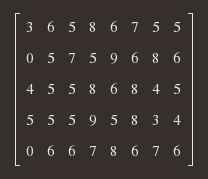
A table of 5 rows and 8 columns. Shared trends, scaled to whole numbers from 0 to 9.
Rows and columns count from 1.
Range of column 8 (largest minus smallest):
2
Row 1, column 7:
5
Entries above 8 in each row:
0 1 0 1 0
